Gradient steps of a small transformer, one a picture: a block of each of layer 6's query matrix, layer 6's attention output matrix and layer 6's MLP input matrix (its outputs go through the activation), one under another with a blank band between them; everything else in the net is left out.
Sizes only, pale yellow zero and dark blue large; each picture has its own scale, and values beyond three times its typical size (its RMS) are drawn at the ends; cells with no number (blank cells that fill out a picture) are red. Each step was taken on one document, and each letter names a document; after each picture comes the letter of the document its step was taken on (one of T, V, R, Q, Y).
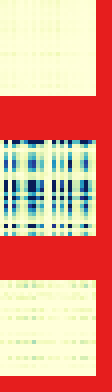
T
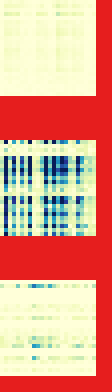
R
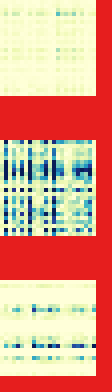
R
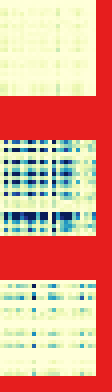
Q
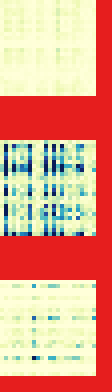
R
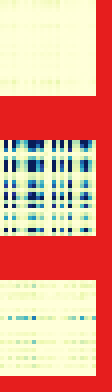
T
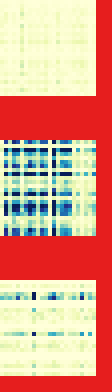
Q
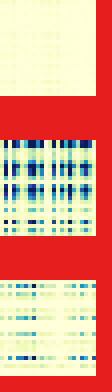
T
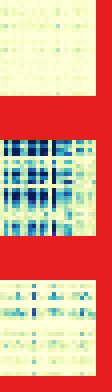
Q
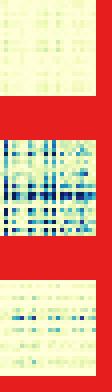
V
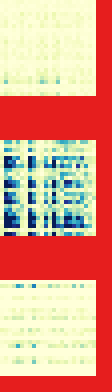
V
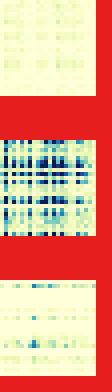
R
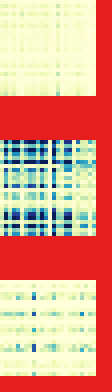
Q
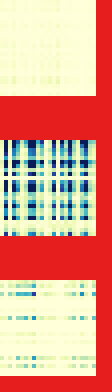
T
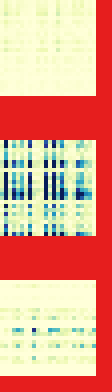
V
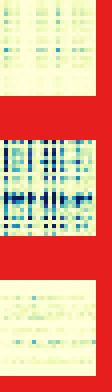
V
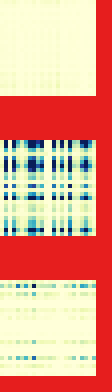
T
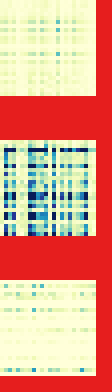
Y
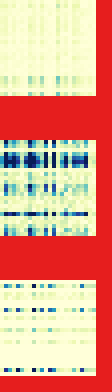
Y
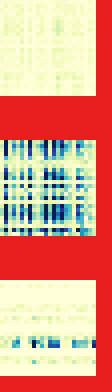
R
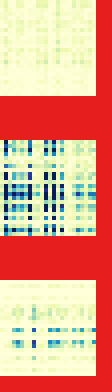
V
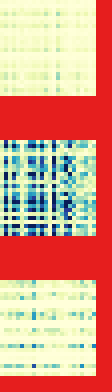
Q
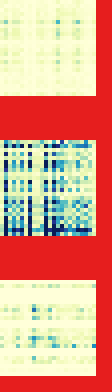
R
